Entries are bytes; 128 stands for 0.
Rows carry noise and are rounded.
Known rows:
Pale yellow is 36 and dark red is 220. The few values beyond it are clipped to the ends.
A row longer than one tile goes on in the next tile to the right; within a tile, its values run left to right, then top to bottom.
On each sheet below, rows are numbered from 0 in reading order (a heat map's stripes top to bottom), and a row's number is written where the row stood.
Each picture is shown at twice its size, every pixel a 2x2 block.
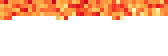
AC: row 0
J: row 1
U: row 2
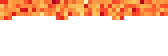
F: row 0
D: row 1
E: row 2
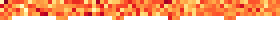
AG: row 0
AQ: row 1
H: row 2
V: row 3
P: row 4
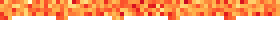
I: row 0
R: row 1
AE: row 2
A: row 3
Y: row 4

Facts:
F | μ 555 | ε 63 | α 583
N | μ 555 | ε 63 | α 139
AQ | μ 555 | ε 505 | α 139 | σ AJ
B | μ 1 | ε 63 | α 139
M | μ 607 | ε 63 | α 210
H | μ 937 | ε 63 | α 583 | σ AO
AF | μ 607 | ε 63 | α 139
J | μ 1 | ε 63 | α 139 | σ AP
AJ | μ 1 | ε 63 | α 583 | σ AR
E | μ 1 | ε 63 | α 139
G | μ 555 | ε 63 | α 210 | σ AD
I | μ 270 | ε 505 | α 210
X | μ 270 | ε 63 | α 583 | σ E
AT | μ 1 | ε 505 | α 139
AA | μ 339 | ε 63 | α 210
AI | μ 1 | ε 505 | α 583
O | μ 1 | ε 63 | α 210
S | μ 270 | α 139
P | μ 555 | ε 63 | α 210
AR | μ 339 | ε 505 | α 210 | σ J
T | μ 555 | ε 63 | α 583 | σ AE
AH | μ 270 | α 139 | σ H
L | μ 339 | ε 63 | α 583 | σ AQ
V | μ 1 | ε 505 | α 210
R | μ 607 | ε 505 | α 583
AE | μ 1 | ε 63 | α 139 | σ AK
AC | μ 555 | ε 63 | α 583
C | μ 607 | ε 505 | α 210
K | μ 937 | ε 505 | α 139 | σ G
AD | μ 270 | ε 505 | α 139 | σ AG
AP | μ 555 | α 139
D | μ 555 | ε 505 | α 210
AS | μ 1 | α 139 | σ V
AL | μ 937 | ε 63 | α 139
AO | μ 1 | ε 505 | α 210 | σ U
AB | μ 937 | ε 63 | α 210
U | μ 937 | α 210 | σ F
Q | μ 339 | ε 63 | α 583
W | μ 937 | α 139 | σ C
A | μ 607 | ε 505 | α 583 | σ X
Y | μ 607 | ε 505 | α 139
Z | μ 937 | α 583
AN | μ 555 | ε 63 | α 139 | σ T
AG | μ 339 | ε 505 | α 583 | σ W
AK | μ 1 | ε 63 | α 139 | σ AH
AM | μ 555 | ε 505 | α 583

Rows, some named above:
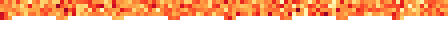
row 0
C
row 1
W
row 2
AS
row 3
AB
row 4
AM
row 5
AD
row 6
AA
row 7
AO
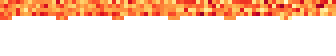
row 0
K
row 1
AT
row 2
Y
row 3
AQ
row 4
AQ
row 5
AH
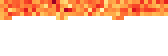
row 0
T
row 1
S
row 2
X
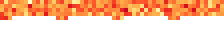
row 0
I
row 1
O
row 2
Z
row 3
M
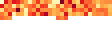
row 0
AD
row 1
G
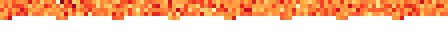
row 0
AL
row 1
G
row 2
K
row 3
AP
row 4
AF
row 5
AI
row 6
AA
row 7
AL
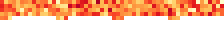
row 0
U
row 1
AJ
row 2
AT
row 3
AR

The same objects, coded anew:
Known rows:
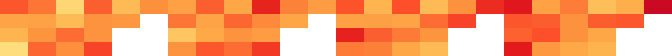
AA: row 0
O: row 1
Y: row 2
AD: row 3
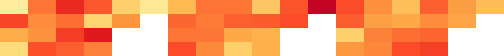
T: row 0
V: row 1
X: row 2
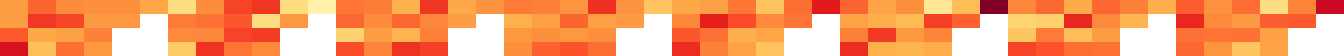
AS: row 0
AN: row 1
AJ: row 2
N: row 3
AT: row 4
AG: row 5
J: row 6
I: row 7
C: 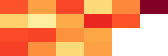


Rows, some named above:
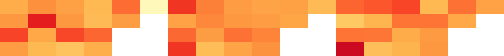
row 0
AH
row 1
S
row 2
W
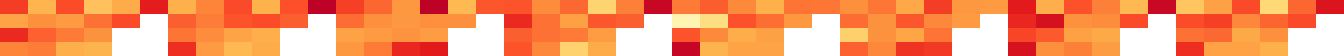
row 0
Y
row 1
V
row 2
G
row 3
I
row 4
AP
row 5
AJ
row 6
K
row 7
AI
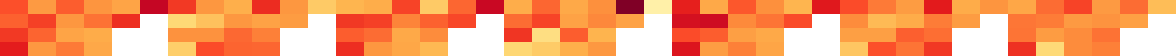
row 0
AQ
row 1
AF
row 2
AI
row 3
U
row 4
K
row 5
M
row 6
Z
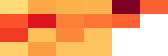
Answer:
AO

